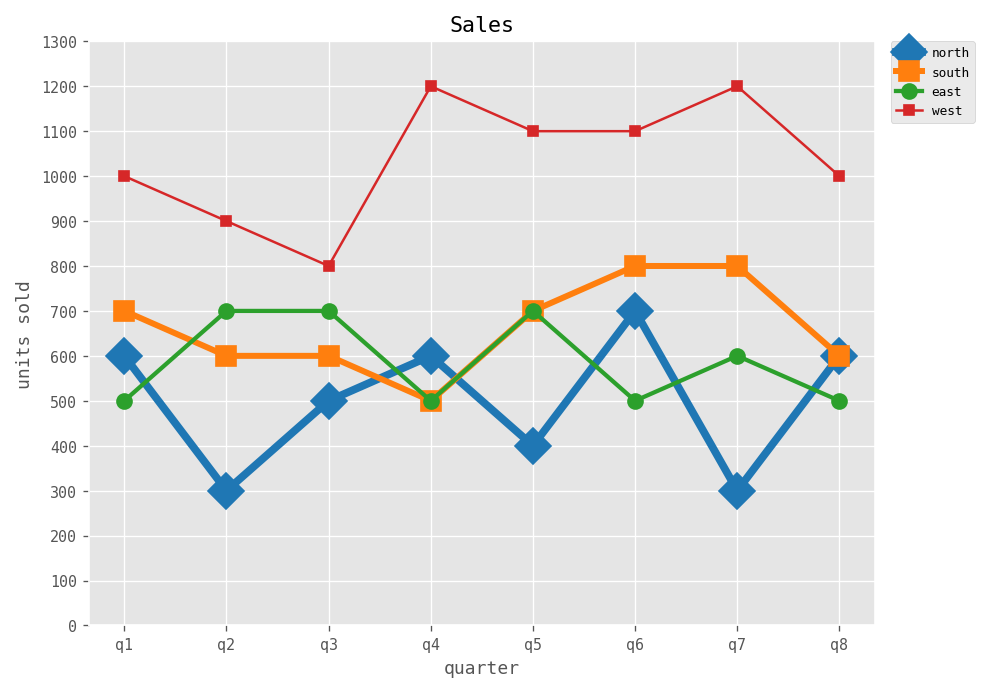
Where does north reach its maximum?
q6
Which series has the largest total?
west
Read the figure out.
Title: Sales
x-axis: quarter, ticks q1 q2 q3 q4 q5 q6 q7 q8
y-axis: units sold, ticks 0 100 200 300 400 500 600 700 800 900 1000 1100 1200 1300
Legend: north, south, east, west
Values:
north: 600 300 500 600 400 700 300 600
south: 700 600 600 500 700 800 800 600
east: 500 700 700 500 700 500 600 500
west: 1000 900 800 1200 1100 1100 1200 1000
